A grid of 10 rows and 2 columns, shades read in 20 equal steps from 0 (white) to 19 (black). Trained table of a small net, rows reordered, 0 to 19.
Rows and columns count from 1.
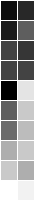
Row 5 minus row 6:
7 -2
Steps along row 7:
down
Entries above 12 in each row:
2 1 2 2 1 0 0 0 0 0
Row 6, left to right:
12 4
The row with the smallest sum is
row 10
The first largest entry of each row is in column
1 1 2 1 1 1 1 1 2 2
